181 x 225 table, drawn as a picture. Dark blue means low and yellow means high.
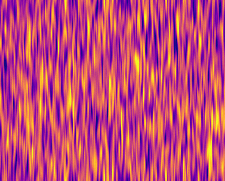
Average level on the scale: 50%. Histogram: bell-shaped. Grain: streaks running down. Slope: none.
